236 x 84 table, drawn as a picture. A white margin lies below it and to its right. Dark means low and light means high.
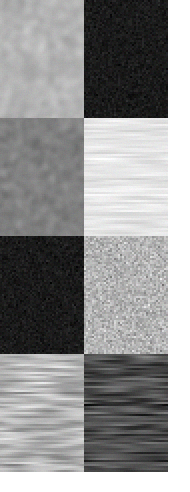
It is made of 4 by 2 panels. Panel 1,1: high, blotchy, faint in contrast. Panel 1,2: very low, fine-grained, faint in contrast. Panel 2,1: middling, blotchy, faint in contrast. Panel 2,2: very high, streaked across, faint in contrast. Panel 3,1: very low, fine-grained, faint in contrast. Panel 3,2: high, fine-grained. Panel 4,1: high, streaked across. Panel 4,2: low, streaked across.
